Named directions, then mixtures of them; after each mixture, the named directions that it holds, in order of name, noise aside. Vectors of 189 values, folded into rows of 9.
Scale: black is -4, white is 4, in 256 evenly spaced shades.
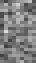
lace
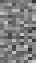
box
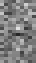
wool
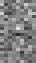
wool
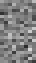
box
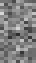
box, wool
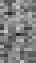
lace, wool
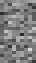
box, lace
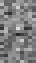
lace, wool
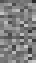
box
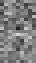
wool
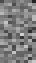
box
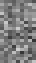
box, wool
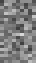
box, wool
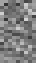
lace, wool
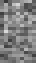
lace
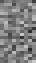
box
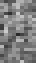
lace, wool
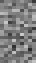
box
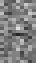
wool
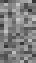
box, lace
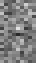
wool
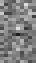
wool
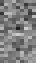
wool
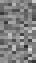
box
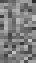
box, lace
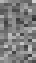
box, lace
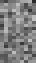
box, lace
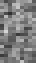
lace, wool
